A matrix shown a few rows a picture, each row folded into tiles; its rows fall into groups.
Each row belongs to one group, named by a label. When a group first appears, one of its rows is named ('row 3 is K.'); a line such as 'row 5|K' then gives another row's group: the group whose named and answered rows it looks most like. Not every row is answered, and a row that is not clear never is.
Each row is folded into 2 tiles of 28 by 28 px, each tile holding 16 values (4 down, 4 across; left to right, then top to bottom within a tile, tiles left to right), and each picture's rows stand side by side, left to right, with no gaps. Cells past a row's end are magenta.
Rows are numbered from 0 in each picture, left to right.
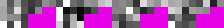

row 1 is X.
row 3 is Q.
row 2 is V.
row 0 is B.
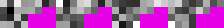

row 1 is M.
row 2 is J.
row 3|Q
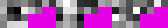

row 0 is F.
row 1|B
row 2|F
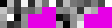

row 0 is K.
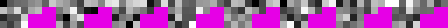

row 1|V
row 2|M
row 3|J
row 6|K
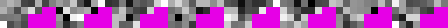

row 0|Q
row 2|K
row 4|K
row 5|K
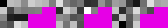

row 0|X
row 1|B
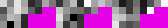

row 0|B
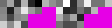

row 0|F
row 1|X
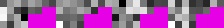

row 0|X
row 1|Q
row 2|M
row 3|B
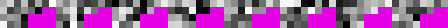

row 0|Q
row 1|B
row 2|K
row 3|F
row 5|Q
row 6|J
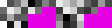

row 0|B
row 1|V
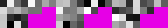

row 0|X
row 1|Q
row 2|F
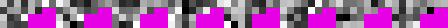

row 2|J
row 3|K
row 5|Q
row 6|M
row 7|M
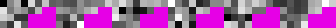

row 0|X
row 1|J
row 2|X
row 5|J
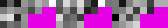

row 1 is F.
